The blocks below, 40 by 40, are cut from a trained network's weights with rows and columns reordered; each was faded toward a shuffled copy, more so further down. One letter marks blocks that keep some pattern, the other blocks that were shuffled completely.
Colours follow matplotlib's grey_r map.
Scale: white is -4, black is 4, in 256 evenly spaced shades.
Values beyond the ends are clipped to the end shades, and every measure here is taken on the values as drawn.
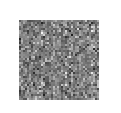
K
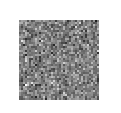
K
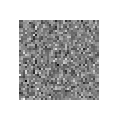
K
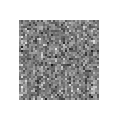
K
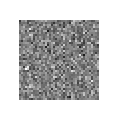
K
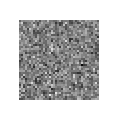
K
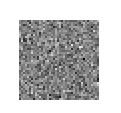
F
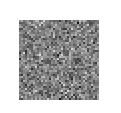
F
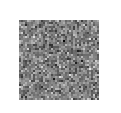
F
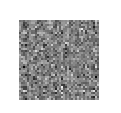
K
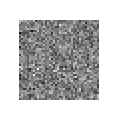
K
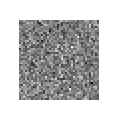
F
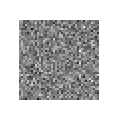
F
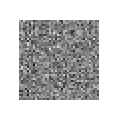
K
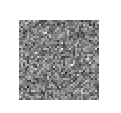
F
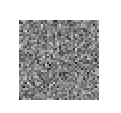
K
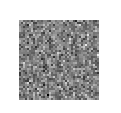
K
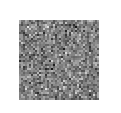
F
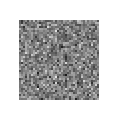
K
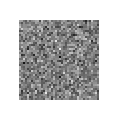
K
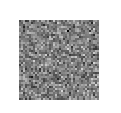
K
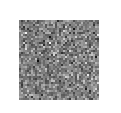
F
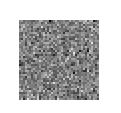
K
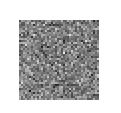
F
